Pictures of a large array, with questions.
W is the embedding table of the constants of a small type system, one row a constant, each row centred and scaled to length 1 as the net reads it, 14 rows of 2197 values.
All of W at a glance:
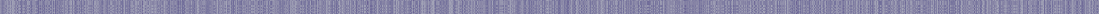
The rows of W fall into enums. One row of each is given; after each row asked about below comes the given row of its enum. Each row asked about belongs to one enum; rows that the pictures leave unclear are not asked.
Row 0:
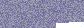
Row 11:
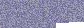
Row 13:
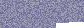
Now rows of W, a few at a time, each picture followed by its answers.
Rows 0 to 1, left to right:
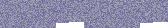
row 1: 13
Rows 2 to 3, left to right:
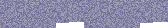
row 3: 13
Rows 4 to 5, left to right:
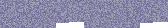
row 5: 11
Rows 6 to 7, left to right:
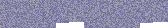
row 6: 11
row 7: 13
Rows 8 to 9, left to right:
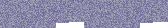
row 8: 0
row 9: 11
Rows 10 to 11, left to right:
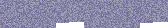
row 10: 13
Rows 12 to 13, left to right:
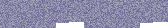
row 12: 0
